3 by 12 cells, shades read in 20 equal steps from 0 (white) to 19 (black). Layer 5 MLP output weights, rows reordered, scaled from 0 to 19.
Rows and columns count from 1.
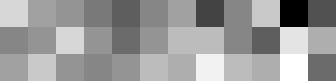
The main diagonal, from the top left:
3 8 8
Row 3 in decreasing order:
11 9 8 8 7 6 6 5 5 4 1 0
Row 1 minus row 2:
-6 -1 5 2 1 1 2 9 0 -8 17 7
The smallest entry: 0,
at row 3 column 11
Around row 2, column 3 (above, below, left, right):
8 8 8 8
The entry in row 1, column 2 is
7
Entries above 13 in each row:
2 0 0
